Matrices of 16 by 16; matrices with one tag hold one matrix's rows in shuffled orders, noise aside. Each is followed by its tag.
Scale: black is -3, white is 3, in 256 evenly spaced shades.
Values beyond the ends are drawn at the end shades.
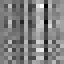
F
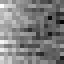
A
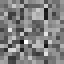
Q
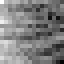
A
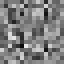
Q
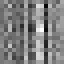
F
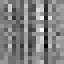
F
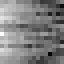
A
